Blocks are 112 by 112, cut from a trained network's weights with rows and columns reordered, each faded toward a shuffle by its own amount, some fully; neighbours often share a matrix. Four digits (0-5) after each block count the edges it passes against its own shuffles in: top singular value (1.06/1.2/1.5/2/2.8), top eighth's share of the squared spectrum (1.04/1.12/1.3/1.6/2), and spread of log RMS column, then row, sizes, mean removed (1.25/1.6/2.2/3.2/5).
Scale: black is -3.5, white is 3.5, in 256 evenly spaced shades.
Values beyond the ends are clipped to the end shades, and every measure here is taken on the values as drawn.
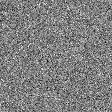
1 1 0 0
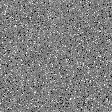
0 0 0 0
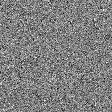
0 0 0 0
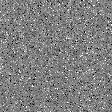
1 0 0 0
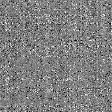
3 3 0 3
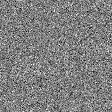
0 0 0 0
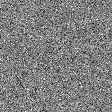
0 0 0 0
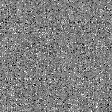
2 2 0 2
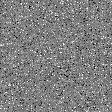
0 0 0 0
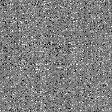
2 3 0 3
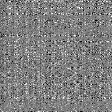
3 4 1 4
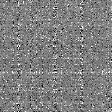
3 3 3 1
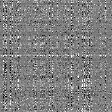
4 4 4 2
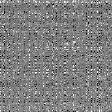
4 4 4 2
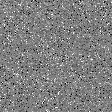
1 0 0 0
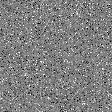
1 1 0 1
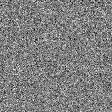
3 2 0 1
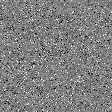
1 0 0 0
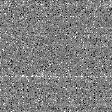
2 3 2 1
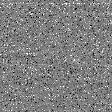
1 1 1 0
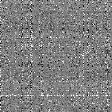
3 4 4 2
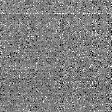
3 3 3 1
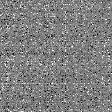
3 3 3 1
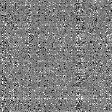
3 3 3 1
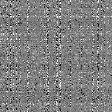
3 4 4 1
